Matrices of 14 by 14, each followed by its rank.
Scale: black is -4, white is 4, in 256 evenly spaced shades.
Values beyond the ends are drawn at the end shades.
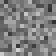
full rank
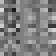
two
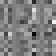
two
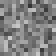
full rank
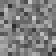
full rank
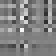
two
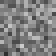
full rank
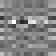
two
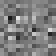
two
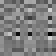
two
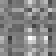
two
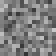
full rank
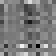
two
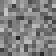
full rank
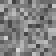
full rank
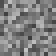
full rank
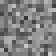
full rank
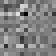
two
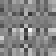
two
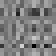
two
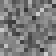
full rank
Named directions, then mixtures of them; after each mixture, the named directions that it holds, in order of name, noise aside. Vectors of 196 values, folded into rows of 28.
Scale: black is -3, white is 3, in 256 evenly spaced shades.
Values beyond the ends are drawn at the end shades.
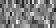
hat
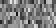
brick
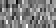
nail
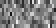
hat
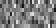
hat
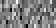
brick, nail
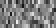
hat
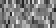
hat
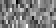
hat, nail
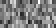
brick, hat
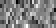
hat, nail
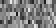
brick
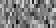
hat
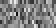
brick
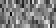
hat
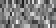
hat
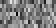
brick
